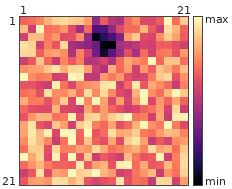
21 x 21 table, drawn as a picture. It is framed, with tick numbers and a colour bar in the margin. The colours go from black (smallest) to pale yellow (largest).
Average level on the scale: 70%. Dips: one, in the top middle. Ninth with the lowest average: top middle. Ninth with the highest average: bottom left. Odd rows or columns: none.
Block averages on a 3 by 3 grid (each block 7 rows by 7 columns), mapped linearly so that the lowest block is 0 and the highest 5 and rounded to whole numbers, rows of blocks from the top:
4 0 4
4 4 4
5 4 4
